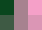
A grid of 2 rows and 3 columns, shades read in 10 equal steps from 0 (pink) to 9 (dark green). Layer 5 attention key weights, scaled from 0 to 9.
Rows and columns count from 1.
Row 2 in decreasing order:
7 3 1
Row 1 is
9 3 0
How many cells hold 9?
1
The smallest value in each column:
7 3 0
